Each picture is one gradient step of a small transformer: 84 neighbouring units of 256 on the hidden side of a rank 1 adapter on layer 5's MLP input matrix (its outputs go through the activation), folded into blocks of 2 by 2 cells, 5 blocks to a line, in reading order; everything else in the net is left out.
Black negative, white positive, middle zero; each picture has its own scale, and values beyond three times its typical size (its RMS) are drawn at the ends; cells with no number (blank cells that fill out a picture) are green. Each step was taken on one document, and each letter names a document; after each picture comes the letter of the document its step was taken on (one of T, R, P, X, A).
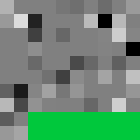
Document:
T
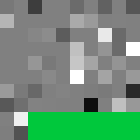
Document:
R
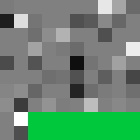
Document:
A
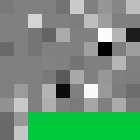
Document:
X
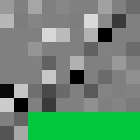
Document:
R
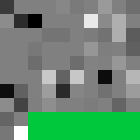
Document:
T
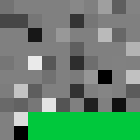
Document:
A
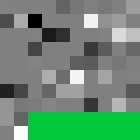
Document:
T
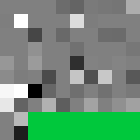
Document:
A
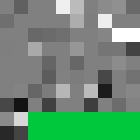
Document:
X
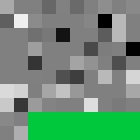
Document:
T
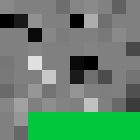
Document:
A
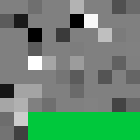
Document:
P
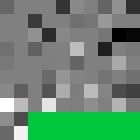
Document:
X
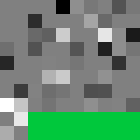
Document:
X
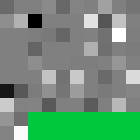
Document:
T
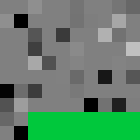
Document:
P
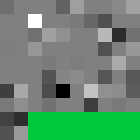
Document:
X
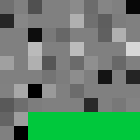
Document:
P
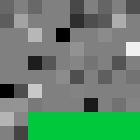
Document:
P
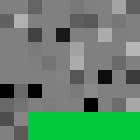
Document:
P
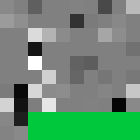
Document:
R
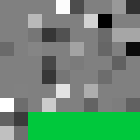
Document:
X
